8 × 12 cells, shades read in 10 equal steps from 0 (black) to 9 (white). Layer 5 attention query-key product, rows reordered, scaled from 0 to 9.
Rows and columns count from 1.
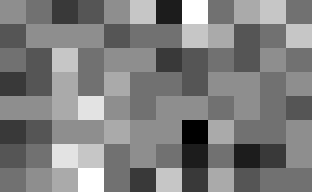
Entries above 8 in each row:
1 0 0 0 0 0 0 1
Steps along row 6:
up up same up down same down up down same up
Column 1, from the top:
5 3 4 2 5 2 3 4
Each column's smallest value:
2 3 2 3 3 2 1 0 4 1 2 3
